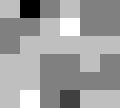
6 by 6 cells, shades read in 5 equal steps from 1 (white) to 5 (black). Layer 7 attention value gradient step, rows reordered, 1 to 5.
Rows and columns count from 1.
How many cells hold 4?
1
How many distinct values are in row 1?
3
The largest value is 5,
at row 1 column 2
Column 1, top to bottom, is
2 3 3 2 2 2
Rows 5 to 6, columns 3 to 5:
3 3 3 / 3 4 2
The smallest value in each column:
2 1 2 1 2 2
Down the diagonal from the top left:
2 3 2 3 3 2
